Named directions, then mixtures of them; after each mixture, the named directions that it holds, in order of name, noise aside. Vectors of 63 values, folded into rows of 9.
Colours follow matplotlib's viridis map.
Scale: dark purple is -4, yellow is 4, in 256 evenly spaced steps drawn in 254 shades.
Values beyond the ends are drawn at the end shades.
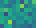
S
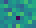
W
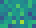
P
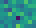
W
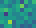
S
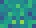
P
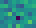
W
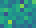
S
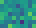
P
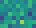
P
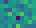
W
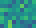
P, S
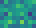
P, S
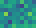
P, S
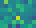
P, W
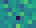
W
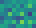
P, W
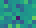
P, W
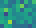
S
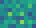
P, W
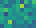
S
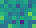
P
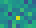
S, W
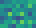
P, W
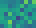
S, W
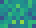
P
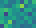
S
